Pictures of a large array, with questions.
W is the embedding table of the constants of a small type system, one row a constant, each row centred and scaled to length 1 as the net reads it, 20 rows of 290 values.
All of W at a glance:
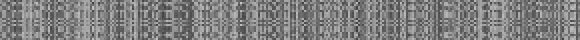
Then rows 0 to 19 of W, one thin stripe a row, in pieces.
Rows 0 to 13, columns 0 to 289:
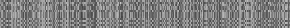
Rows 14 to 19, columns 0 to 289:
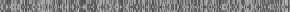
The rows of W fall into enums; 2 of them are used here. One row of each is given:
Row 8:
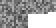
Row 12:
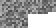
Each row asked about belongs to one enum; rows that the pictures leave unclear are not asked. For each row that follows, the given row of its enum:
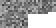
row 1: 12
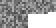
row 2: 8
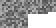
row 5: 12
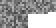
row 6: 8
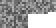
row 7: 8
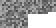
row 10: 12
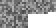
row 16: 8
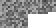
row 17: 12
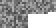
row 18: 8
